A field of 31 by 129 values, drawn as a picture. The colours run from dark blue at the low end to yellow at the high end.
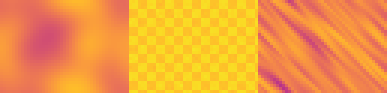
It is made of 1 by 3 panels. Panel 1,1: high, smooth. Panel 1,2: very high, checkered, faint in contrast. Panel 1,3: high, slanting down to the right.
